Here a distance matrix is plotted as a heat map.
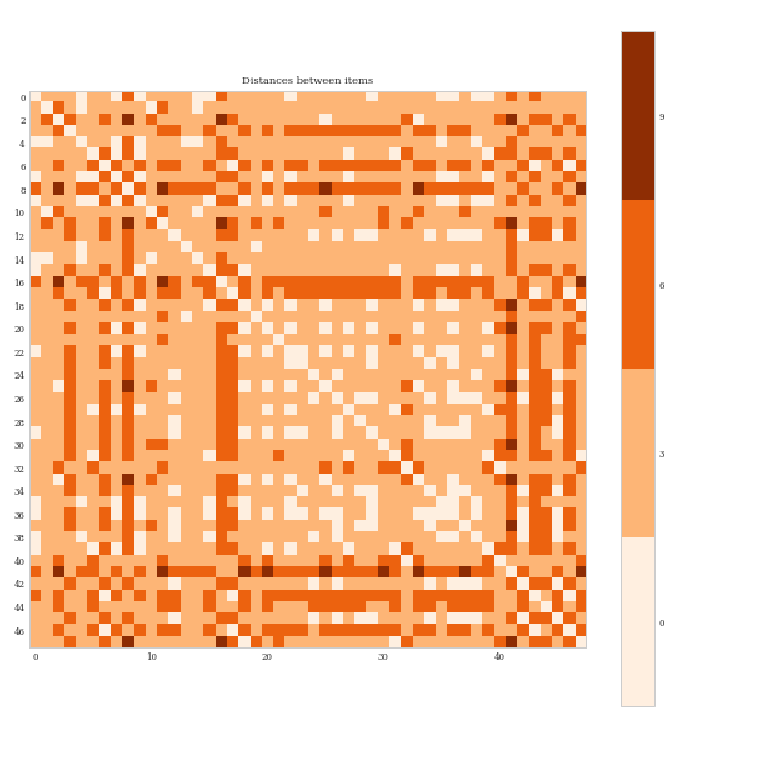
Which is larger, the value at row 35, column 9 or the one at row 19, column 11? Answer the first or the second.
the second
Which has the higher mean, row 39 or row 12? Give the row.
39
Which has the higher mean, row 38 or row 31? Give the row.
31
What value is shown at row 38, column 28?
3
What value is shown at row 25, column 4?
3
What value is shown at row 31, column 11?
3
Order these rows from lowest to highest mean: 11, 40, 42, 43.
42, 40, 11, 43
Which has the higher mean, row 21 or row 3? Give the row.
3
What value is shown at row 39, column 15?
3
